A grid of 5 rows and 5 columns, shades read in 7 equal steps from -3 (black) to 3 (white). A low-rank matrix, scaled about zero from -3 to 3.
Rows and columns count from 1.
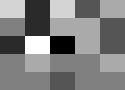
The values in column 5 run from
-1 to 1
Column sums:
0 0 -1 1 0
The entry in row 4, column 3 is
0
